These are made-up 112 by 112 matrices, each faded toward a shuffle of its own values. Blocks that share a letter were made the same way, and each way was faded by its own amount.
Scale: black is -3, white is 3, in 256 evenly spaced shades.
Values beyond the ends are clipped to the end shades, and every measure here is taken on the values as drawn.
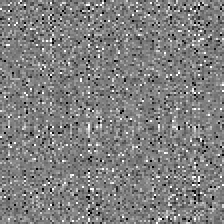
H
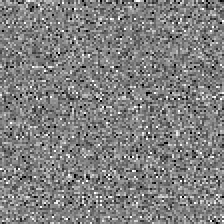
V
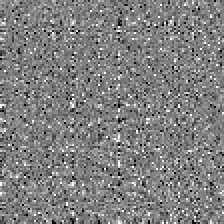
H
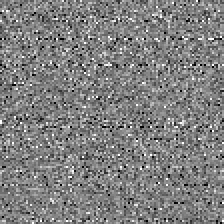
V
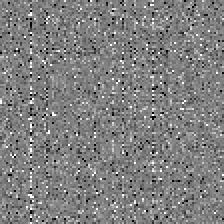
H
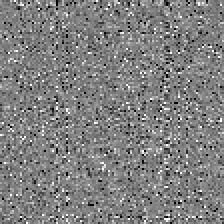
H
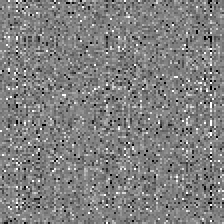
H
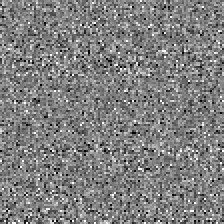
V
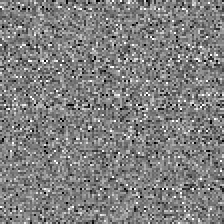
V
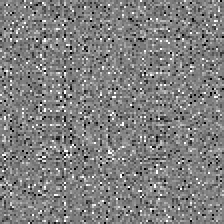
H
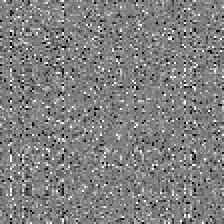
H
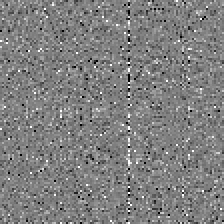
H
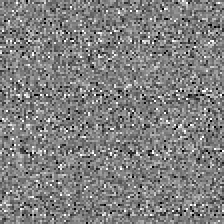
V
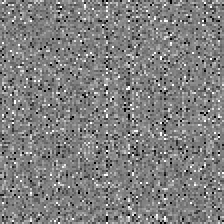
H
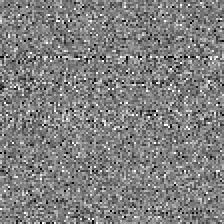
V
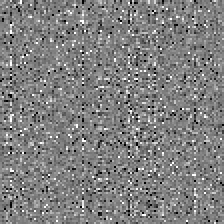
H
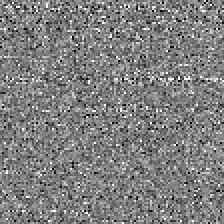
V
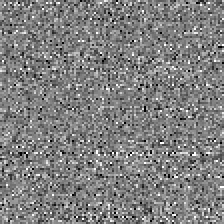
V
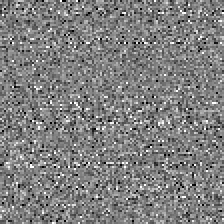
V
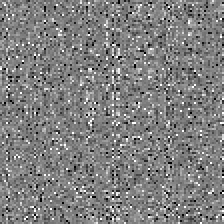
H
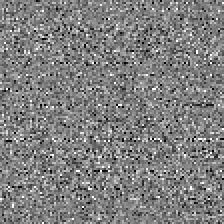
V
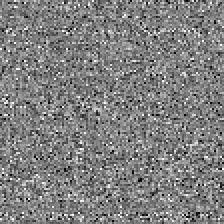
V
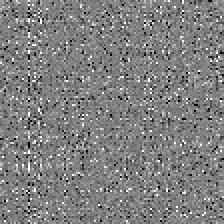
H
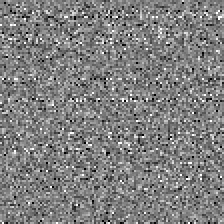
V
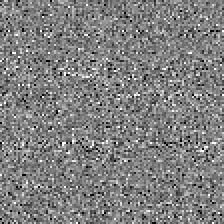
V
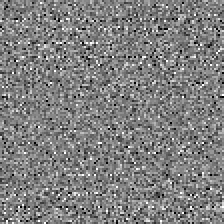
V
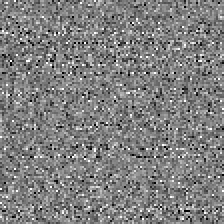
V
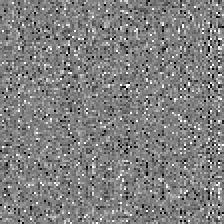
H
